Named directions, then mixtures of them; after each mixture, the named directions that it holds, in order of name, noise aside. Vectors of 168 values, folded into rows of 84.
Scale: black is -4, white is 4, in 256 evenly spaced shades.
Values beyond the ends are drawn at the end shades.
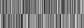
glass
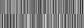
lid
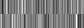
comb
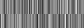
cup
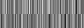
cup, glass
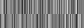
comb, cup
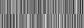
lid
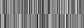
cup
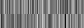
cup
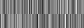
cup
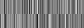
cup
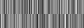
cup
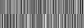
lid
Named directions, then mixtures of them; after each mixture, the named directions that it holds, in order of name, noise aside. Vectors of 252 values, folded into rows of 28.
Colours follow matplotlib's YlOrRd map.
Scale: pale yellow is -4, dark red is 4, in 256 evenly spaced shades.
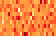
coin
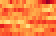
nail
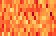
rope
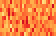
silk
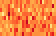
coin, silk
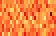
coin, rope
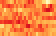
nail, rope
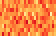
rope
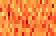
coin, silk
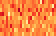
coin, silk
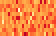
coin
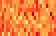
rope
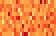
coin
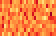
rope, silk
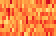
nail, silk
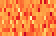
coin, rope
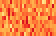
silk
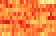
nail, rope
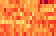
coin, nail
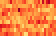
coin, nail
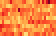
coin, nail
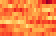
nail
